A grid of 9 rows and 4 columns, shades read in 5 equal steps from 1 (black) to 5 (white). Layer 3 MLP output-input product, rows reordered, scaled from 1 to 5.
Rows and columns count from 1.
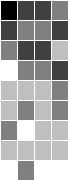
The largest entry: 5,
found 5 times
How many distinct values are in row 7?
3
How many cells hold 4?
12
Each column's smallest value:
1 2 2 2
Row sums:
8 10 11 13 15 14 16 16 18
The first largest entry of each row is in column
4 2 4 1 1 1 2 1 1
